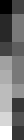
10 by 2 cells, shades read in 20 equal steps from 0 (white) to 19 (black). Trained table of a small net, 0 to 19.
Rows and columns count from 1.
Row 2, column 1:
16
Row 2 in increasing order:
10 16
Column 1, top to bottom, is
19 16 16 14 7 6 5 5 3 0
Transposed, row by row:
19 16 16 14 7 6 5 5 3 0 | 14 10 10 12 10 10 8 15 13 15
